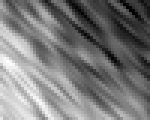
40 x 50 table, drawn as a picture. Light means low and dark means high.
The top right is the ninth with the highest average. The halves do not mirror each other. The grain runs diagonally down to the right. There is an overall slope up to the top right. Overall the values sit about 50% of the way up the scale. No lone cell stands out from its neighbours.
